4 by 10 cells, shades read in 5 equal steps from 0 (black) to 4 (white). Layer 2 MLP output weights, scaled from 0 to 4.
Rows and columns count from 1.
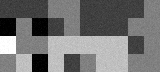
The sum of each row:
13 12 26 21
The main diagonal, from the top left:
1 2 2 3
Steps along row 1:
same same up same down same same same up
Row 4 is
2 3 0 3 1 2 3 3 2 2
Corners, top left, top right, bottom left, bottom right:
1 2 2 2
